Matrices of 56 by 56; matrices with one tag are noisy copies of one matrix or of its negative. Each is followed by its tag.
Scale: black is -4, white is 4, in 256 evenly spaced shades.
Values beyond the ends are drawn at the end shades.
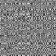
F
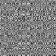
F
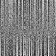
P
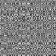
F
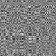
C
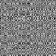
F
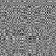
C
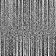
P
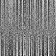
P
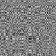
C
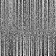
P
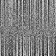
P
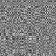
C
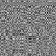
C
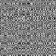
F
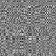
C
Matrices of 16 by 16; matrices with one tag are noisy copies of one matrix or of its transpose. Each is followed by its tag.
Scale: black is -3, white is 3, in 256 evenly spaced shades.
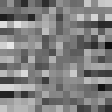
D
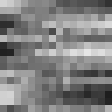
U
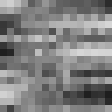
U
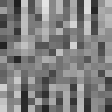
D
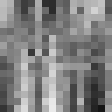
U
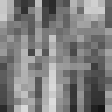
U
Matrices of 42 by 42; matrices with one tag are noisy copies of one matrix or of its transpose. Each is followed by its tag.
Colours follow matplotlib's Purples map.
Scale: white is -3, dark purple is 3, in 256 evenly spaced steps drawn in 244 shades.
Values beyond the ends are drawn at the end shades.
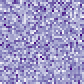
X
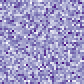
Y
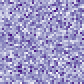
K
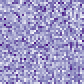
X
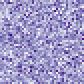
K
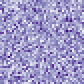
K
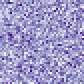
K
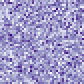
K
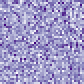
X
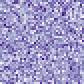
X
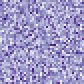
Y
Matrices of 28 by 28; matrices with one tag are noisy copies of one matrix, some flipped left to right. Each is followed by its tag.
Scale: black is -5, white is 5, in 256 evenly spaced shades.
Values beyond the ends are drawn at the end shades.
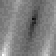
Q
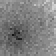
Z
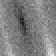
Q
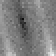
Q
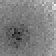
Z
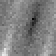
Q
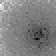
Z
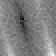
Q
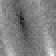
Q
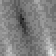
Q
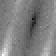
Q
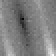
Q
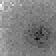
Z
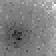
Z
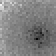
Z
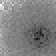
Z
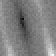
Q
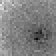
Z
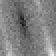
Q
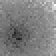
Z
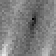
Q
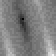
Q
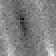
Q
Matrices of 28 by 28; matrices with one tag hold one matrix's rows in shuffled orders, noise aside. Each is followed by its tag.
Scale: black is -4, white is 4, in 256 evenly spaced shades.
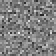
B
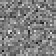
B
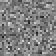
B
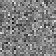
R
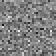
B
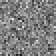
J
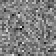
J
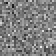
R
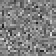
B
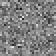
J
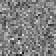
J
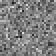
J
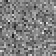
R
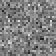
B
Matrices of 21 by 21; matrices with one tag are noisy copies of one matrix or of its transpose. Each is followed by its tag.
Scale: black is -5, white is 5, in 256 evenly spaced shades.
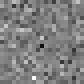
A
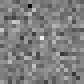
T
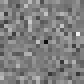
A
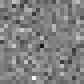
A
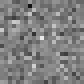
T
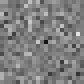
A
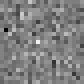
T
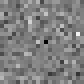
A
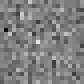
T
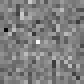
T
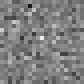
T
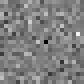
A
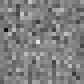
T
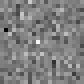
T
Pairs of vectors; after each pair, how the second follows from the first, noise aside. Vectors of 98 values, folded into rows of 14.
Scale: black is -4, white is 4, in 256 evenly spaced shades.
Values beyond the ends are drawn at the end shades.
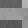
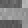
copied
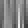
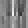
wrapped around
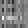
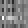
copied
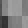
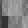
copied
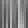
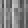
wrapped around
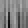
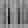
wrapped around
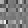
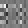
wrapped around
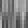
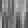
copied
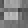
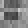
negated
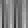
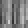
wrapped around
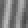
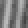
copied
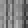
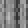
wrapped around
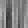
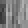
wrapped around
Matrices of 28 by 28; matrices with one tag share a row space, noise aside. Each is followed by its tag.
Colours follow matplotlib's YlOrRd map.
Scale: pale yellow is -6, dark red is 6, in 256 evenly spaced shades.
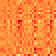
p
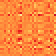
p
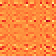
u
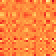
u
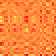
u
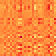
p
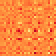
p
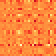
p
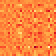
p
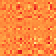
p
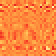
u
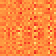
p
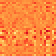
u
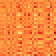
p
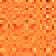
u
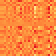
p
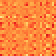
u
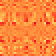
u
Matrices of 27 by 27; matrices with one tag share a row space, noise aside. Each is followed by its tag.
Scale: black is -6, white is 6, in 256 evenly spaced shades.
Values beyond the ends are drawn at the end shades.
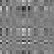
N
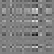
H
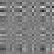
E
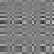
E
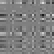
E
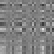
E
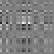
N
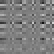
E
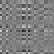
N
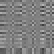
E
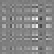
H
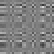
E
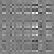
H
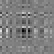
N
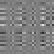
E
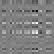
H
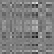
H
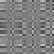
E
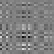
N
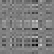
H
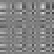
E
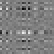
N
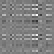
H
